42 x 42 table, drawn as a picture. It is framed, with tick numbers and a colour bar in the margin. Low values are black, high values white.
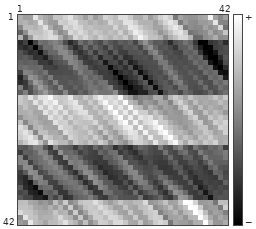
Stripes: horizontal, repeating 2 times. Slope: none. Average level on the scale: 50%.
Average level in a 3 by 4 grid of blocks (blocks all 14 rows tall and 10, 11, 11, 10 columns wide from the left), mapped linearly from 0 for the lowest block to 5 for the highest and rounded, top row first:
1 1 1 0 | 5 5 4 4 | 1 2 1 1
